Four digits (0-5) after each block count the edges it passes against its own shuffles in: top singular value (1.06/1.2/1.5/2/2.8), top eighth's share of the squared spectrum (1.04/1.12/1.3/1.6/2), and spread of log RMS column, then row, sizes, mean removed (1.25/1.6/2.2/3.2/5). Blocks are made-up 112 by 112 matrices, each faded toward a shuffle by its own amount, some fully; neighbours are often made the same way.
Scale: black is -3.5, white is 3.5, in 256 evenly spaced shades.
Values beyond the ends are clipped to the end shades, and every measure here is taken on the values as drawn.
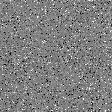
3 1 0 0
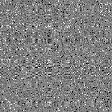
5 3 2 2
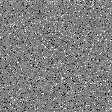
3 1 0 0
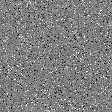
0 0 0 0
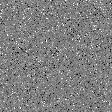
0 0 0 0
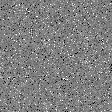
0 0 0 0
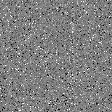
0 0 1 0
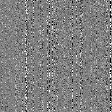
3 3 4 0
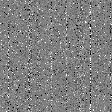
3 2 3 0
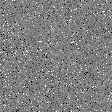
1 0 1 0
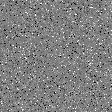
0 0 0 0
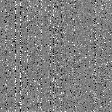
2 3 3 0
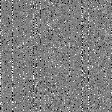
2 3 3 0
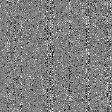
2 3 3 0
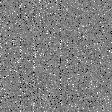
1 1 2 0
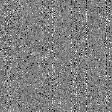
2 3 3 0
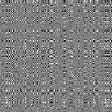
5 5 4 4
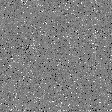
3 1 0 0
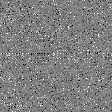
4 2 1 1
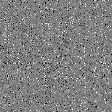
4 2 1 1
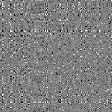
5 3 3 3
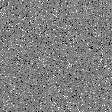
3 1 0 0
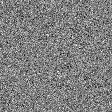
0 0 0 0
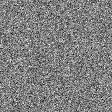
0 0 0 0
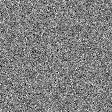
0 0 0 0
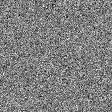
2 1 0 0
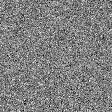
1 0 0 0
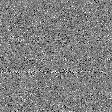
1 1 0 2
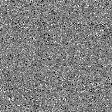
0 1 0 3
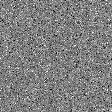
0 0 0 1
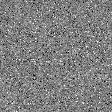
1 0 0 2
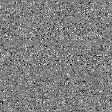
1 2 0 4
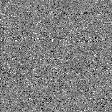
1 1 0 2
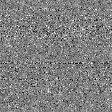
1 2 0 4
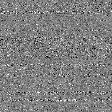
1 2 0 4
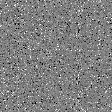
2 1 1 0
